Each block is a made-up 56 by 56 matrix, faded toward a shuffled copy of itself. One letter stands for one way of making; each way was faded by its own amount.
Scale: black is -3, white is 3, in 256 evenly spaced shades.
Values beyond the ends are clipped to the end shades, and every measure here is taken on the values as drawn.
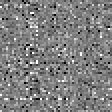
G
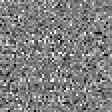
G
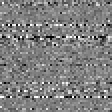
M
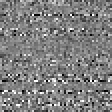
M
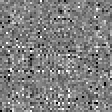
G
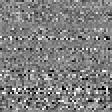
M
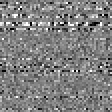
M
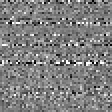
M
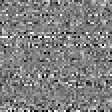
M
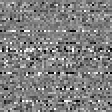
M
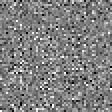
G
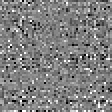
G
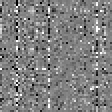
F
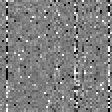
F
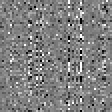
F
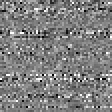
M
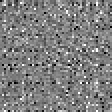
G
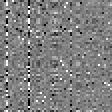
F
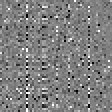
F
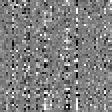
F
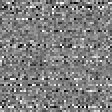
M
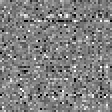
G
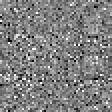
G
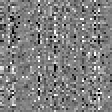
F
